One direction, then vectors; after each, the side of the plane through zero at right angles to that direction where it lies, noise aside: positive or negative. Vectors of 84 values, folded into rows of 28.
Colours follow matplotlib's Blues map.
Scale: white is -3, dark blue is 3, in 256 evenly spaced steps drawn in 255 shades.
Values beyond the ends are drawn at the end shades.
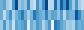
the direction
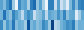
negative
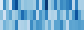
positive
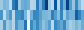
positive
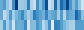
positive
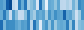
negative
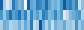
positive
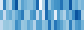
positive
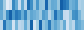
positive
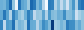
negative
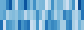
negative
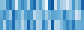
negative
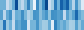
positive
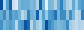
negative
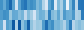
negative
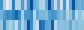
negative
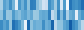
negative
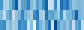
positive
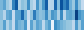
positive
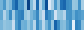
positive
